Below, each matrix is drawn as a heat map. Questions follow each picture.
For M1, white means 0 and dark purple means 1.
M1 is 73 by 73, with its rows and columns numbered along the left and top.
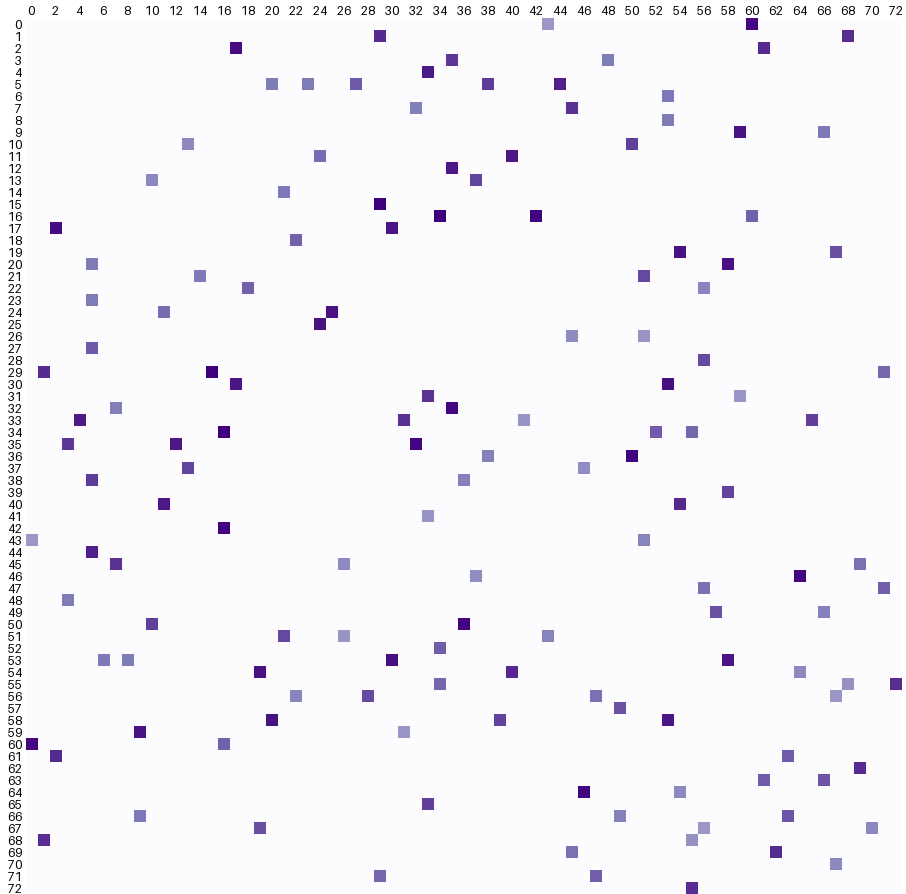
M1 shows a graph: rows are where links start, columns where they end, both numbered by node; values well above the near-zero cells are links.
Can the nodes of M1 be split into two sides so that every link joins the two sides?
yes
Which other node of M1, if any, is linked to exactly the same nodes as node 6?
node 8
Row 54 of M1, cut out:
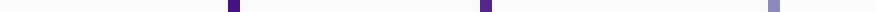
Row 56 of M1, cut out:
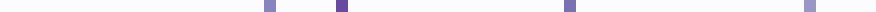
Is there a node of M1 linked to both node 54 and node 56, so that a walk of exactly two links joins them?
no
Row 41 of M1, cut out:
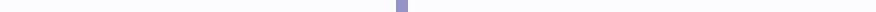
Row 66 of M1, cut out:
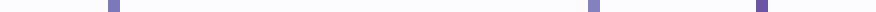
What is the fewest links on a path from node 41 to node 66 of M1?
5
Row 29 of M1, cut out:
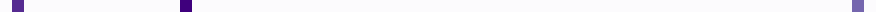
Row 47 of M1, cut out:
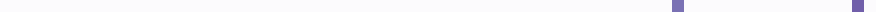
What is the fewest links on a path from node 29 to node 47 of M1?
2
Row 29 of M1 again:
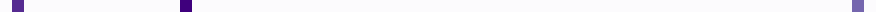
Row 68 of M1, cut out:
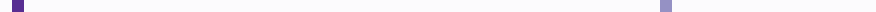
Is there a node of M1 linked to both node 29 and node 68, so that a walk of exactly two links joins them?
yes
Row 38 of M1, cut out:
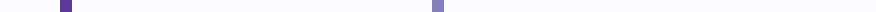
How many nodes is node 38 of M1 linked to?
2
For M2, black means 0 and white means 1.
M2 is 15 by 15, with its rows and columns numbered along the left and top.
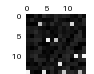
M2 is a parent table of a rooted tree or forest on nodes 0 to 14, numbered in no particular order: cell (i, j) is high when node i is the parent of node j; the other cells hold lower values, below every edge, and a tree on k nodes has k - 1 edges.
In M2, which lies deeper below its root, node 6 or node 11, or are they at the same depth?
node 11
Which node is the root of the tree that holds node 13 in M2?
10
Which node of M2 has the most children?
14
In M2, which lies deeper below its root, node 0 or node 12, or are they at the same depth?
node 0
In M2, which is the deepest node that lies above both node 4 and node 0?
14
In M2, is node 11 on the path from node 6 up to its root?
no
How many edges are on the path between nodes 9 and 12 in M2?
3
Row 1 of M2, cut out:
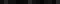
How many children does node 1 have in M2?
0
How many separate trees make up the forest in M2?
4
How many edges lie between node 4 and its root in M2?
2
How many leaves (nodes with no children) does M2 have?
10
